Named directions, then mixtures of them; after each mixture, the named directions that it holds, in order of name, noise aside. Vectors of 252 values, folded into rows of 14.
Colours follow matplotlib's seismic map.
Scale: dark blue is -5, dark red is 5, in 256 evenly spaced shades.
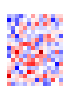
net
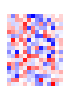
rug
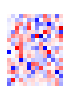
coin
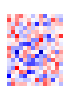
net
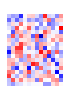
coin, net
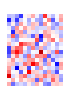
coin, net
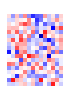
coin, rug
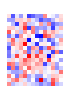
net, rug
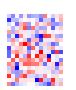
net, rug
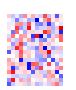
coin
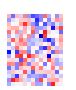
coin, rug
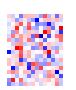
coin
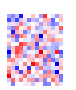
coin, net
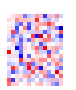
coin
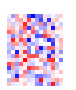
rug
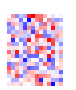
rug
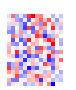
rug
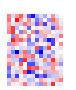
net, rug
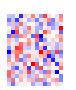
coin, net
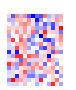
coin, rug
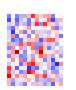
net, rug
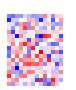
net, rug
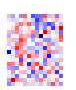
coin, rug
